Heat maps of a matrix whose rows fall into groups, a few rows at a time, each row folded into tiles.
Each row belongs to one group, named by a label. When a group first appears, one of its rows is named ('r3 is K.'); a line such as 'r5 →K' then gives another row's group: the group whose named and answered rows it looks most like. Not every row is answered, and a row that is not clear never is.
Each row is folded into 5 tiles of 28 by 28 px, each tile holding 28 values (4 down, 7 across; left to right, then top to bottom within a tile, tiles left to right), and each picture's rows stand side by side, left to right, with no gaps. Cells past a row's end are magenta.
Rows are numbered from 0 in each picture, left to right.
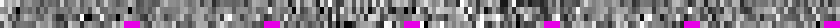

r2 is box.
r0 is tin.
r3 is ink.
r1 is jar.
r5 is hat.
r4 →jar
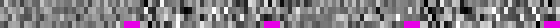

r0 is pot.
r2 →jar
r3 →hat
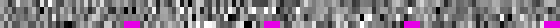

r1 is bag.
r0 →box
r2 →jar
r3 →tin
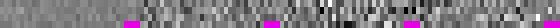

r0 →pot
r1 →hat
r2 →box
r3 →jar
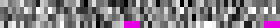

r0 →ink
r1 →bag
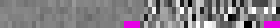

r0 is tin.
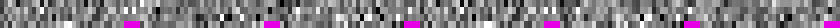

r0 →bag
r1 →tin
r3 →bag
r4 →jar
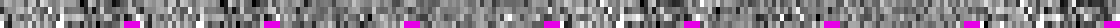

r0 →ink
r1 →ink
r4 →ink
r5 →tin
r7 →ink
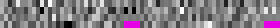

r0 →box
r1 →bag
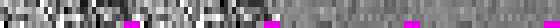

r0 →ink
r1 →ink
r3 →pot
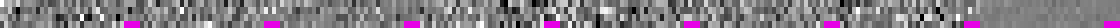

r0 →tin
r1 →bag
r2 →tin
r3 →ink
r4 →pot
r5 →pot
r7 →tin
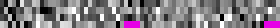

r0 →hat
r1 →jar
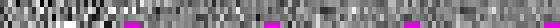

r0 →bag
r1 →tin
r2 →hat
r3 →hat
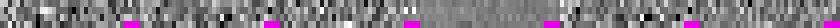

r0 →pot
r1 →tin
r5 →bag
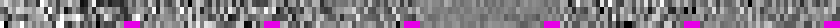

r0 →ink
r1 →bag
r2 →hat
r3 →tin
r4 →box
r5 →bag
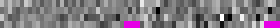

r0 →tin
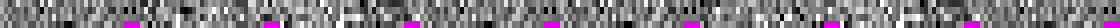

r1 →hat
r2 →ink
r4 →box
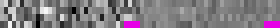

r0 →pot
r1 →pot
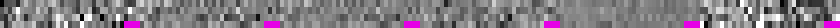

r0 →jar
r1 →tin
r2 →tin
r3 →tin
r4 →pot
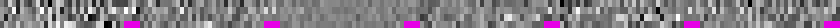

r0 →bag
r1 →bag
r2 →pot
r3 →jar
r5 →bag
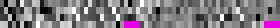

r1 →tin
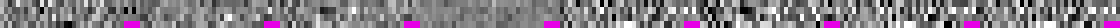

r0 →box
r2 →hat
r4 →bag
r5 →hat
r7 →bag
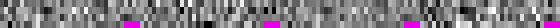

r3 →hat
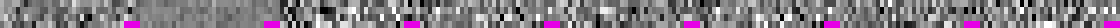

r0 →tin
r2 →hat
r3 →jar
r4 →pot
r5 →jar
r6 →box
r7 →bag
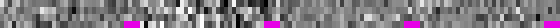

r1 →ink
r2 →jar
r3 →tin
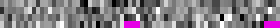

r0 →ink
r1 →jar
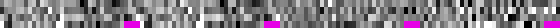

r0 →ink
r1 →ink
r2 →box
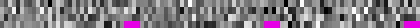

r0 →bag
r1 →box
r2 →hat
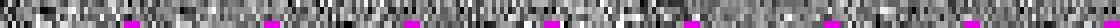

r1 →hat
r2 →box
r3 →box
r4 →ink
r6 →pot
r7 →box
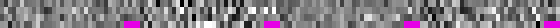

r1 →bag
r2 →jar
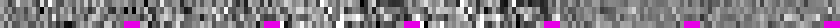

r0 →box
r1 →hat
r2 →ink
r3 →ink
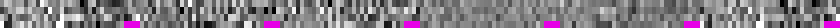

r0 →ink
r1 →box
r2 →bag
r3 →pot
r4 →pot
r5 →ink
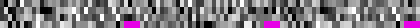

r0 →hat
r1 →box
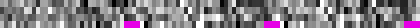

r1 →ink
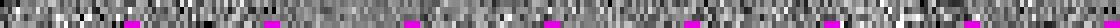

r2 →hat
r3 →jar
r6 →ink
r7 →box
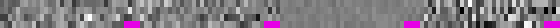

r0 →jar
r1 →tin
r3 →box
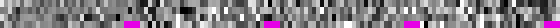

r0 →tin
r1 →hat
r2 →bag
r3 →ink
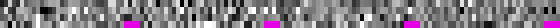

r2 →jar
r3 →box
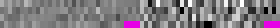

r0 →tin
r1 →box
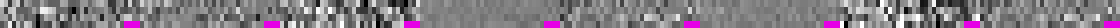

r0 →pot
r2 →ink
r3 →tin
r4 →jar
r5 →pot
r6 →ink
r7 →jar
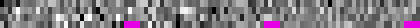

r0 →jar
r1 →pot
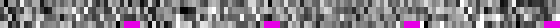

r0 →hat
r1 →hat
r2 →pot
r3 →ink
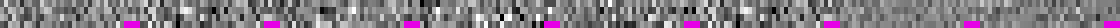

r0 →pot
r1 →pot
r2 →hat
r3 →jar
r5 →pot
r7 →tin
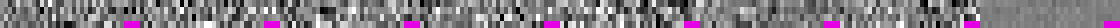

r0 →box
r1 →bag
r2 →hat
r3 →jar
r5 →pot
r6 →ink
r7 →tin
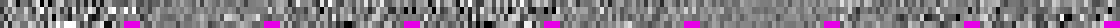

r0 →bag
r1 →jar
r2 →box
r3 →box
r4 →bag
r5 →pot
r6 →tin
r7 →tin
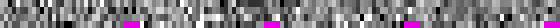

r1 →ink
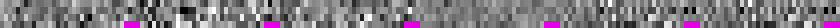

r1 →hat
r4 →box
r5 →box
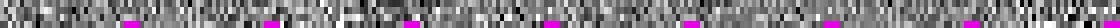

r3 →jar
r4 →pot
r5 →jar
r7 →bag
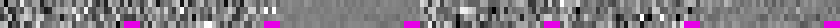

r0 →hat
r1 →bag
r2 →tin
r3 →pot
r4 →tin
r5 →tin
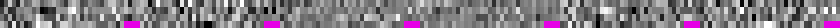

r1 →box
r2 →jar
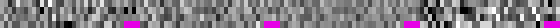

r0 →box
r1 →pot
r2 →pot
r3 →hat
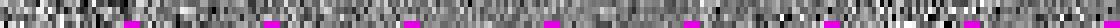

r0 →ink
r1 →pot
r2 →pot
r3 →bag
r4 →pot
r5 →tin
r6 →bag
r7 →tin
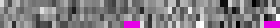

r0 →pot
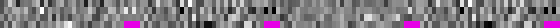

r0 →bag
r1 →box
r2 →jar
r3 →box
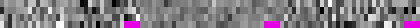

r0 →ink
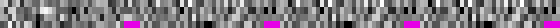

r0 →pot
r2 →box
